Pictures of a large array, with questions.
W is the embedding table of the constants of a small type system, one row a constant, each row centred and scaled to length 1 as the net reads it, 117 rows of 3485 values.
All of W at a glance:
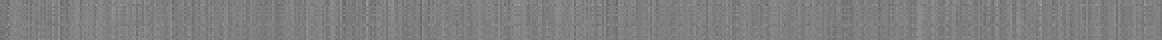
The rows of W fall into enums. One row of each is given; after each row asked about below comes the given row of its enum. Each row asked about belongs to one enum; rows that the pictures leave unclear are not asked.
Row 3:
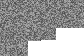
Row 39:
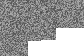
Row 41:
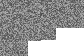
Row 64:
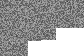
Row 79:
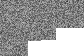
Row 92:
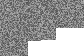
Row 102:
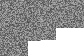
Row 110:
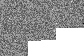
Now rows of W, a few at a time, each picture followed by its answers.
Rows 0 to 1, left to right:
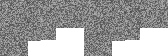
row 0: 102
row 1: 39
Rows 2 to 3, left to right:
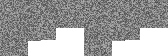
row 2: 92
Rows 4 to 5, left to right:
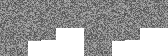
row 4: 3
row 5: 41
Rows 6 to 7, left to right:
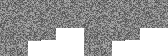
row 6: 3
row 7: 3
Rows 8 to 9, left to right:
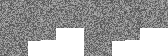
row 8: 102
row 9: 39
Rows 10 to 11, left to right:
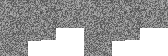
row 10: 39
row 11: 39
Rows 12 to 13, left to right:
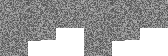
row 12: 92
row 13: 92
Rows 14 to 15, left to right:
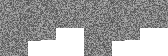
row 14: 92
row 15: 102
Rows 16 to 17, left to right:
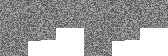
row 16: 92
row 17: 92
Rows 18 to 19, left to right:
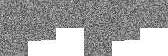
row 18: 110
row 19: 102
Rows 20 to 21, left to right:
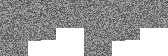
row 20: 41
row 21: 64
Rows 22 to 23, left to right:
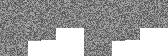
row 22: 3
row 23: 64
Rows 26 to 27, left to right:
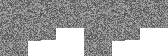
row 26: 41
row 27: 41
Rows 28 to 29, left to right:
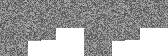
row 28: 3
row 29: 41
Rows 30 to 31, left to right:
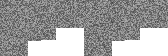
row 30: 64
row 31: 102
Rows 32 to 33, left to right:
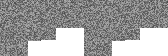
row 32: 3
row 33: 64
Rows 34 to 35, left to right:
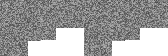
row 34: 102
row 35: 3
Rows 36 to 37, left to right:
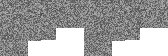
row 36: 41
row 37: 39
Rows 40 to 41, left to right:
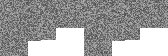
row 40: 92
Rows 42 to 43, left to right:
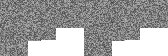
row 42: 3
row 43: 102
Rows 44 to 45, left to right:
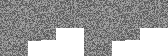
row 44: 64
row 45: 64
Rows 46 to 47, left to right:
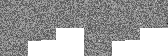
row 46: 64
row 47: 110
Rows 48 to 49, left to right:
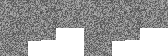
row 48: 39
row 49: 39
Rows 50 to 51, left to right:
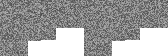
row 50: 41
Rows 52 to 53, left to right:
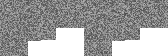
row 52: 92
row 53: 41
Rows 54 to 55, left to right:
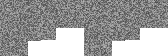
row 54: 92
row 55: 3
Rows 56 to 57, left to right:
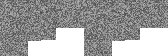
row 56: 39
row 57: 41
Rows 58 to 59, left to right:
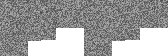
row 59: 64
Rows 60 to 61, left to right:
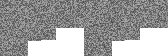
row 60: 64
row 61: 102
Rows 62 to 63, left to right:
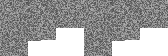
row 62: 92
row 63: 92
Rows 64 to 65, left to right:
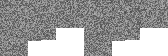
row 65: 39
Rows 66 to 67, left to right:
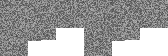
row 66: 64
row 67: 92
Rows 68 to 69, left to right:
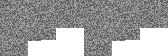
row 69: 64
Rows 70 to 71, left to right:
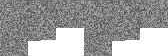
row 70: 92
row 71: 39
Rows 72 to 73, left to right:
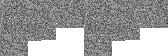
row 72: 110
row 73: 110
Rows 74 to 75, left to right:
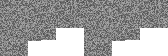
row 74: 64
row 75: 64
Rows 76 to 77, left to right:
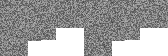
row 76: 64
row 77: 102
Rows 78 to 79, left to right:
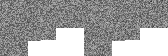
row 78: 102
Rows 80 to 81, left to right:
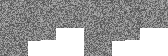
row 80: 102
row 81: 39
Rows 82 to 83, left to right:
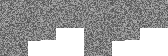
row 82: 102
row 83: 92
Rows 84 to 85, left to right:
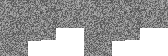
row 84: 39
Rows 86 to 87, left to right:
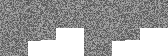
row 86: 92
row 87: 64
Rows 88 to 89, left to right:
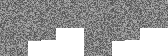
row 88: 3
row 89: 92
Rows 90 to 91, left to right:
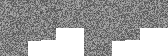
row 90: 39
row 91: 64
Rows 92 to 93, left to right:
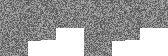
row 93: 39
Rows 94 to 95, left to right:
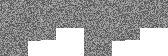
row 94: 102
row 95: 64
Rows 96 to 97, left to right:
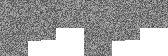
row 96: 39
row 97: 79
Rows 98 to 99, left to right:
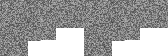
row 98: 102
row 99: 102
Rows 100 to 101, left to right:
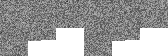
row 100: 79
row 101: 39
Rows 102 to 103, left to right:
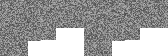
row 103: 41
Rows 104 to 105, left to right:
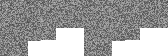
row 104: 102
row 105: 64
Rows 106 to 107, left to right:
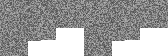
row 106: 92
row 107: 102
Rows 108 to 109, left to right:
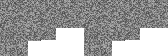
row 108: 3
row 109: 3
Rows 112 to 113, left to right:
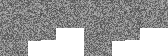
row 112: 41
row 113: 39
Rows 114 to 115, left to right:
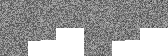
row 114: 102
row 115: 79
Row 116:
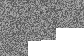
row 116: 39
